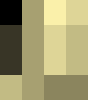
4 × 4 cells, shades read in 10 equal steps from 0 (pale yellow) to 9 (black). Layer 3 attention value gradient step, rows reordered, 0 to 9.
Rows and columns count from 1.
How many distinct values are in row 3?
4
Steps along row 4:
up up same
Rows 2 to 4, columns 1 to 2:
7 3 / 7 3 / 2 3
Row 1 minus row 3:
2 0 -1 -1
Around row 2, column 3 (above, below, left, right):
0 1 3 2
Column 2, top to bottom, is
3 3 3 3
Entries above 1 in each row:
2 3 3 4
